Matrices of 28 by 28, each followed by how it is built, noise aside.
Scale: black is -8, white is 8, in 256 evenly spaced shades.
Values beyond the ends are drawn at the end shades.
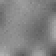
smooth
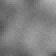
smooth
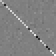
diagonal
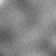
smooth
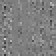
uneven columns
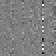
uneven columns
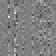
uneven columns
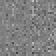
uneven columns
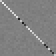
diagonal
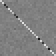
diagonal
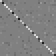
diagonal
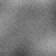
smooth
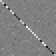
diagonal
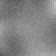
smooth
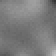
smooth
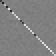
diagonal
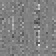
uneven columns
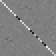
diagonal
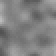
smooth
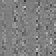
uneven columns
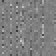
uneven columns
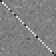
diagonal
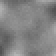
smooth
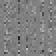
uneven columns
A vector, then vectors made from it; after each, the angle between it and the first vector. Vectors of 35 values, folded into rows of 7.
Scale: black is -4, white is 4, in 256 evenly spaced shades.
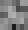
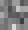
nearly opposite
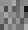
orthogonal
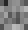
partly opposed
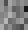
partly aligned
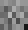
orthogonal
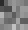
partly opposed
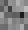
partly opposed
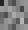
partly aligned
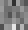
partly opposed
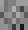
partly aligned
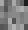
partly opposed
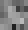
nearly parallel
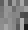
orthogonal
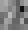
partly aligned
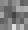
nearly opposite
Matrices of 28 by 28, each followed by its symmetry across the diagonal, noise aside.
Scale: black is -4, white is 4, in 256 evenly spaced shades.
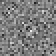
symmetric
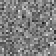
neither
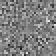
antisymmetric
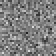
antisymmetric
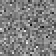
antisymmetric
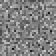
symmetric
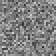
neither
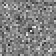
symmetric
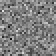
neither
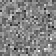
symmetric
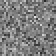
neither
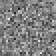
antisymmetric
